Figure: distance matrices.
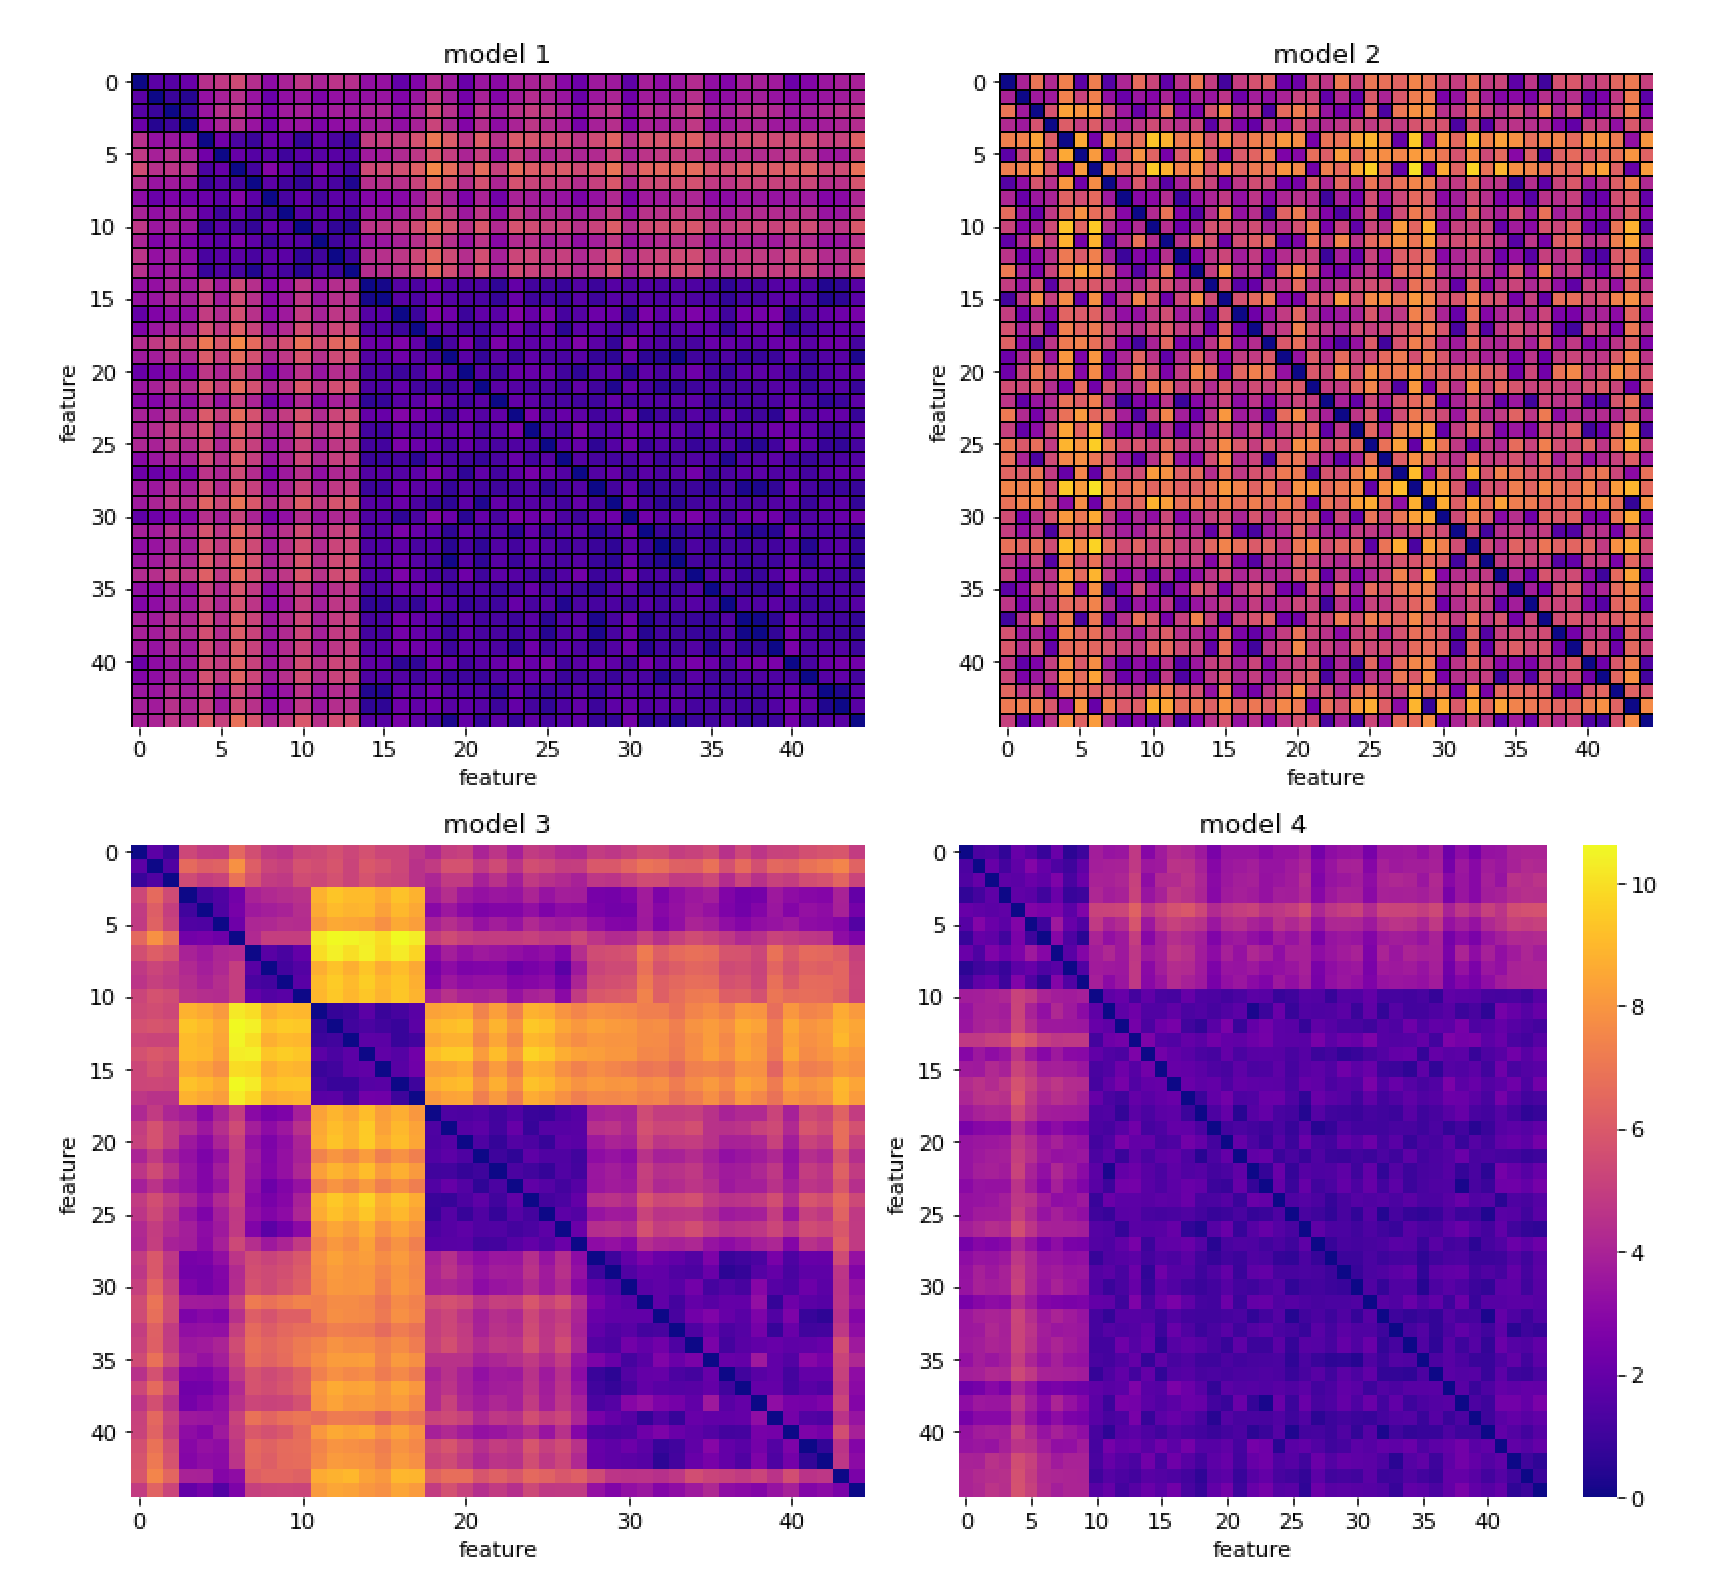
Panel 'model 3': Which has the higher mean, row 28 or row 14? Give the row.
14
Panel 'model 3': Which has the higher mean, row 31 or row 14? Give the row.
14
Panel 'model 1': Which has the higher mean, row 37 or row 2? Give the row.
2
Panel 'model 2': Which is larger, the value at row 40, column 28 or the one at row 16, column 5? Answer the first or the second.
the first
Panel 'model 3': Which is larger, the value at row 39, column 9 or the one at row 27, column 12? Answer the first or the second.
the second
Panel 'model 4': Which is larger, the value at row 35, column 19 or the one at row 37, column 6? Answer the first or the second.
the second
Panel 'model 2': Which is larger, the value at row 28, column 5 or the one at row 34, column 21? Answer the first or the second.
the first
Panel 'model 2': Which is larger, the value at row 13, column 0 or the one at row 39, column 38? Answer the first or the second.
the first
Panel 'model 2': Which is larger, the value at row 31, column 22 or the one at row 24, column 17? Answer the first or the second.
the second
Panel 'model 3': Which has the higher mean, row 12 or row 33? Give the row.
12
